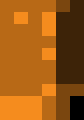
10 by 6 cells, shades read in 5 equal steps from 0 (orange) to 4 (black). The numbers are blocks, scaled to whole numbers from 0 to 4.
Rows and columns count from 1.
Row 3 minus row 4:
0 0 0 -1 0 0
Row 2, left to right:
1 0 1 0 3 3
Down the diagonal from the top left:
1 0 1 1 3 3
